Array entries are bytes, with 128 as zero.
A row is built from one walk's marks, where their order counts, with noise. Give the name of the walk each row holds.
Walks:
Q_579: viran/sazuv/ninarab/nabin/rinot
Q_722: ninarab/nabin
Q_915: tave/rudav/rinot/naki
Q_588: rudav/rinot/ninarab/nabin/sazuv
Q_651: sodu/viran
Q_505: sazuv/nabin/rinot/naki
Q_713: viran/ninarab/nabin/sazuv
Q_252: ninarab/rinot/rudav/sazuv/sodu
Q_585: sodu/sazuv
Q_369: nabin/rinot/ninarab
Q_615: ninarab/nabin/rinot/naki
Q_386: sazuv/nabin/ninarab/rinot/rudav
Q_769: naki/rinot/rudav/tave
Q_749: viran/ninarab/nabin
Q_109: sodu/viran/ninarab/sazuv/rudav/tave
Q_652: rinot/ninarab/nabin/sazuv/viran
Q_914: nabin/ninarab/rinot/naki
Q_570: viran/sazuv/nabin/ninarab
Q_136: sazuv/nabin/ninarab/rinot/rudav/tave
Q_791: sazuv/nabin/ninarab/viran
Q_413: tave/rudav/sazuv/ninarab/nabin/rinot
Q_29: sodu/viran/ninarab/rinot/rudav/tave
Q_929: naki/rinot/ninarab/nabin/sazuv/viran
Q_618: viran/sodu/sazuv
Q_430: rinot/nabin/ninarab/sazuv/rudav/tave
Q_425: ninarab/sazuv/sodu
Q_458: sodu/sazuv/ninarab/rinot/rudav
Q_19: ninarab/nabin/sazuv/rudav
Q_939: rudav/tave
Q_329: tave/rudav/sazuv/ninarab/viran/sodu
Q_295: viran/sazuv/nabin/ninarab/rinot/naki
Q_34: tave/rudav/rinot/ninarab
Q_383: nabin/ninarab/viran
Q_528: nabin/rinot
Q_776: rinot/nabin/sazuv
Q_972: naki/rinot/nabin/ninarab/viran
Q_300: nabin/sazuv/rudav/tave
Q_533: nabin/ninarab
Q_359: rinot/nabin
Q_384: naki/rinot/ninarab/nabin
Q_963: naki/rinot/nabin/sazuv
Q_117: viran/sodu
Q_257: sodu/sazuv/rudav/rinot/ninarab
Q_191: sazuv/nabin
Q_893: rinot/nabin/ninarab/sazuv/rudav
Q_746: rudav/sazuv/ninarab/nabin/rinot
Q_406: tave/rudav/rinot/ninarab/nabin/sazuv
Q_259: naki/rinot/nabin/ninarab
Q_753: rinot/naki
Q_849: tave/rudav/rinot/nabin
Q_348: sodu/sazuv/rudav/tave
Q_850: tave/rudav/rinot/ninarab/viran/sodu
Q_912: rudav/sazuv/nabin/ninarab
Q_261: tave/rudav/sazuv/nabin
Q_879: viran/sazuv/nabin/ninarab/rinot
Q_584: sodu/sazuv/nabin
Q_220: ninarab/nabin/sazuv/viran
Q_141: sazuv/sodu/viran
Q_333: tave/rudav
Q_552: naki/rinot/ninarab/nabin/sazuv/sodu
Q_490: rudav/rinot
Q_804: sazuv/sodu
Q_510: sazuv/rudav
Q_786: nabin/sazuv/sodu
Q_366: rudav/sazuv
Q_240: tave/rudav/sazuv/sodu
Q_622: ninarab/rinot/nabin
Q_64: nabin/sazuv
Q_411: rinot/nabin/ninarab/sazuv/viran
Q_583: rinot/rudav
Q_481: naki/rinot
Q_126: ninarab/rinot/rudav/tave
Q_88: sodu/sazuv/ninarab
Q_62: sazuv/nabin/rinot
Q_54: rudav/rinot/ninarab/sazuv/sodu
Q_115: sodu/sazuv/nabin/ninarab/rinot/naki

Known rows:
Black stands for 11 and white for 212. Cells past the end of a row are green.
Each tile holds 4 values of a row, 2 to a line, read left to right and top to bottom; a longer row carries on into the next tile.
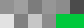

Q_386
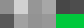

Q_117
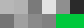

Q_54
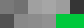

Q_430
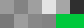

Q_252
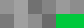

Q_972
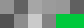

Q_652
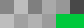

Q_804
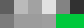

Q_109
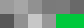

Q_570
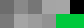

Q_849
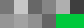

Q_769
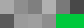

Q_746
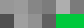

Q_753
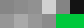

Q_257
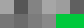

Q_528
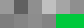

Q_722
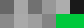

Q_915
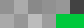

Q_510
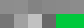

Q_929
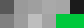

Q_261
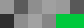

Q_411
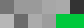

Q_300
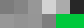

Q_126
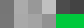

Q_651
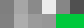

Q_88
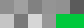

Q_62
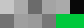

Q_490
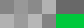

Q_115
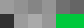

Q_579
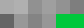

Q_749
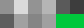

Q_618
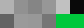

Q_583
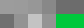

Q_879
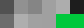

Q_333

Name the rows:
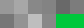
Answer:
Q_295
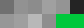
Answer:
Q_406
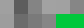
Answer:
Q_533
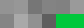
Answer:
Q_384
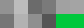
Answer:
Q_481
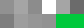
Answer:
Q_425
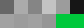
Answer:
Q_850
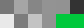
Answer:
Q_136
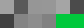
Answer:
Q_359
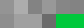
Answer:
Q_552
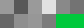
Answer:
Q_622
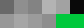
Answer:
Q_34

